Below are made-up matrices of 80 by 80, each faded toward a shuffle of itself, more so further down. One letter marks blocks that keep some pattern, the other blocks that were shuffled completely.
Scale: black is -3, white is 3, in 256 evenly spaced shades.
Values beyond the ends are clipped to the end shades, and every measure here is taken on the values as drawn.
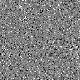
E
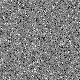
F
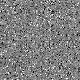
E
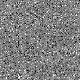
E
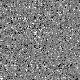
E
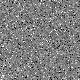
F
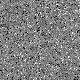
F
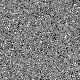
F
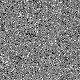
F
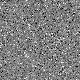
F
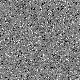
F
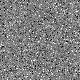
F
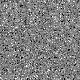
E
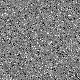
F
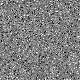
F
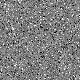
F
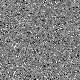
F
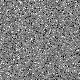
F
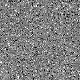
E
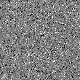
F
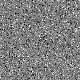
F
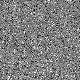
F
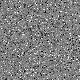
F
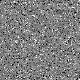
E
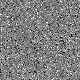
E
